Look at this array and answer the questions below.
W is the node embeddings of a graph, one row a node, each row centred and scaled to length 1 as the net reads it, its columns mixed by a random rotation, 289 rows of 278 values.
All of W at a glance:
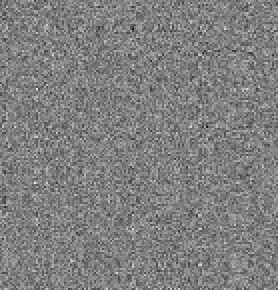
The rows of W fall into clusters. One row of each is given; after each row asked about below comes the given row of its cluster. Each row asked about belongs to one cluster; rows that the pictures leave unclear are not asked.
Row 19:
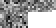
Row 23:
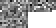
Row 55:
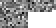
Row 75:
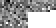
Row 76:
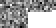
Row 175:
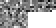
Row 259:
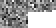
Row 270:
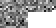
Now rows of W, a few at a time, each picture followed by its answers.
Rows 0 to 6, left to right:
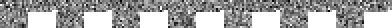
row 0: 76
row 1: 23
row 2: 75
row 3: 270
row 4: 175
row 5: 75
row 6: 259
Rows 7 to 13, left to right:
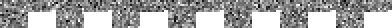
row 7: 259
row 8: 76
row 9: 175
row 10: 19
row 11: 259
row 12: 23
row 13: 75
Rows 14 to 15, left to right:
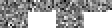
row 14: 55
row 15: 75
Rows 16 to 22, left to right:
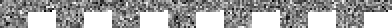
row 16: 270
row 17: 76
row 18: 75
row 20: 175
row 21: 19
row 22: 175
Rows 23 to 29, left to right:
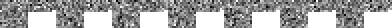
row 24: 259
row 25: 19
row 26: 259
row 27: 259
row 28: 259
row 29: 259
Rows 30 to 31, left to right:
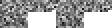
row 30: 270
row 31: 270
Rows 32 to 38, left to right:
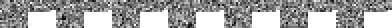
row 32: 23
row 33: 19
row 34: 259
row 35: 76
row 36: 259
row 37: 55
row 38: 23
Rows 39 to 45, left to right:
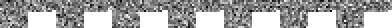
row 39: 75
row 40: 259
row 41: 75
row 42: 76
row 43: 175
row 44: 175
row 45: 19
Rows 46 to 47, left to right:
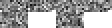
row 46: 23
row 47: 270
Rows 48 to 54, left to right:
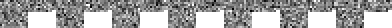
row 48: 23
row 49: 259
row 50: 76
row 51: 76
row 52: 175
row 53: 55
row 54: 55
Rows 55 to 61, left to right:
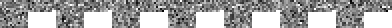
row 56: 19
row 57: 270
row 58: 259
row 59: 19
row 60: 23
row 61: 270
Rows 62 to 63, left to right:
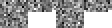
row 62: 259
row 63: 55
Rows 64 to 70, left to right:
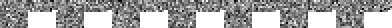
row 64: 55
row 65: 23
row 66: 75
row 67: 55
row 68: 23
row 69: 55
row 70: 270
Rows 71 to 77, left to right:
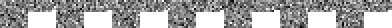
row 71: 259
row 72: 23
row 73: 259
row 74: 270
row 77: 55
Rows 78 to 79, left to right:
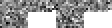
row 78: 270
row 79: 19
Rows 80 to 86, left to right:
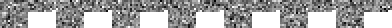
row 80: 19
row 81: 270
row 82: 175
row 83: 76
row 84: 19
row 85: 76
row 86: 270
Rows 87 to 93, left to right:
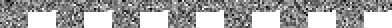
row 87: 75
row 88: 23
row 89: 23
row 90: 23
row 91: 259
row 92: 270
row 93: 75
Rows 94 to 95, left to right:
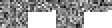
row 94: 23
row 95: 76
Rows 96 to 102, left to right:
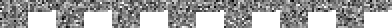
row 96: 23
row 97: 19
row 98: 19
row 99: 175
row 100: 75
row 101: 23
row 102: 259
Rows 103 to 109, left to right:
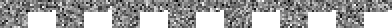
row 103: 175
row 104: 259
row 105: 75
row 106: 75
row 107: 55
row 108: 75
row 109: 23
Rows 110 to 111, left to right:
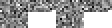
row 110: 23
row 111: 270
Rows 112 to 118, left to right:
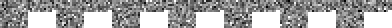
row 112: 55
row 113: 259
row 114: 55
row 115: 175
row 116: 259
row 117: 75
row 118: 75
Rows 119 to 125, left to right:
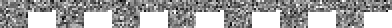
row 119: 55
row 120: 19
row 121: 75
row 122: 175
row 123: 55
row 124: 23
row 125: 175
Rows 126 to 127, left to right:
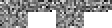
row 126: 175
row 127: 175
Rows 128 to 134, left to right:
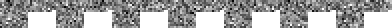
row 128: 75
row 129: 76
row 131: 270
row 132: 75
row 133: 75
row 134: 19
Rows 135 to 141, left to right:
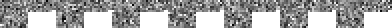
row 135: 76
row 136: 19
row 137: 23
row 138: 259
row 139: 259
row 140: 55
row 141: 270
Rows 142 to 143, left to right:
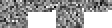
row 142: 270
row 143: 76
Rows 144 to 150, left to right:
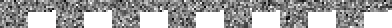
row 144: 270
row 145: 75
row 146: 75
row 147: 270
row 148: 76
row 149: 19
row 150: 175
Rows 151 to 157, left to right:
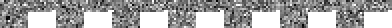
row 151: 19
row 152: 76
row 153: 23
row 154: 175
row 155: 19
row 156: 76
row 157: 23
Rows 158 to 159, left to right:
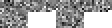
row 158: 75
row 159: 270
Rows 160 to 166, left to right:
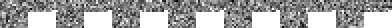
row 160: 19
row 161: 23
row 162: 55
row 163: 75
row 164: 75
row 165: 76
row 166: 175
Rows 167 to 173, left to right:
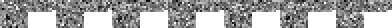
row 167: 19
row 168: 259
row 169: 19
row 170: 75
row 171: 19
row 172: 19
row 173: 75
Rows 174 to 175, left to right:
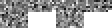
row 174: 259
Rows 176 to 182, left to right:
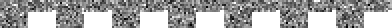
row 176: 19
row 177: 76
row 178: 259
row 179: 76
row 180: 19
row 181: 55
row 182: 19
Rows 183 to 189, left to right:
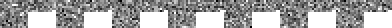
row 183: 19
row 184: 259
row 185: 75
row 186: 175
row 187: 23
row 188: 259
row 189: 75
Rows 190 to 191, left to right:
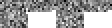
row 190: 76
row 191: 75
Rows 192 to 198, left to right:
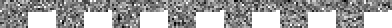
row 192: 23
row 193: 55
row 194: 19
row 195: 270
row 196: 23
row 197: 75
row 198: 75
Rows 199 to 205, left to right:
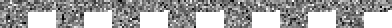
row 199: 19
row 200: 19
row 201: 75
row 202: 23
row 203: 75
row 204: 259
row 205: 270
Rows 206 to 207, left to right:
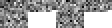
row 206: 75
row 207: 23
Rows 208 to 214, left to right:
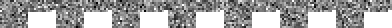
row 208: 23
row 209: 76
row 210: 75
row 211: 19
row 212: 75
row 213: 259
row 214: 55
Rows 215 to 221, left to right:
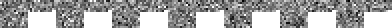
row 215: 55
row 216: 55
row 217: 270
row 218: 23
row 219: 19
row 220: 270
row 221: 23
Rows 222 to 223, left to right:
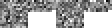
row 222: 19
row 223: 55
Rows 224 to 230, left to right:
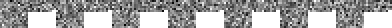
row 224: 23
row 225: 23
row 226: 175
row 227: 75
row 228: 55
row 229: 55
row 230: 175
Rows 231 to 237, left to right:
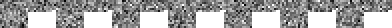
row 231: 76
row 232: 75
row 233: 23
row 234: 19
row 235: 23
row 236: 55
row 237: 270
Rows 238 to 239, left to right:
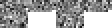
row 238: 76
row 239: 55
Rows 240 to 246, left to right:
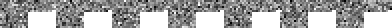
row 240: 19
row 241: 270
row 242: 259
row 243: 175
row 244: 270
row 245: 23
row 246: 75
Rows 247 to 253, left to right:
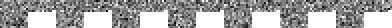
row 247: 270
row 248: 175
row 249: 259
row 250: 55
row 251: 76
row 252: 259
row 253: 270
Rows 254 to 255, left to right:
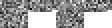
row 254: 55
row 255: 23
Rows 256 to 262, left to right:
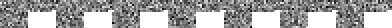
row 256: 55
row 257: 270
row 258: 23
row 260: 23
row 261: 175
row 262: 23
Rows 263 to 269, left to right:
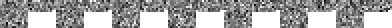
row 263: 55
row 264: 55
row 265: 55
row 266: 55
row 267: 23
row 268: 76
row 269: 270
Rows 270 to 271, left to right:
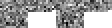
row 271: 19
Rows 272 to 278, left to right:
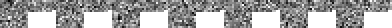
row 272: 75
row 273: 76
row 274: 19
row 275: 270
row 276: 23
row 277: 55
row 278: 55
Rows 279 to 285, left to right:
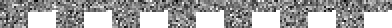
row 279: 19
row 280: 23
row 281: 55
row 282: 75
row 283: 55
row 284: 270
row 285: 75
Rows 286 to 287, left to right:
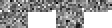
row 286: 23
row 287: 76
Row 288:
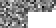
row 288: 259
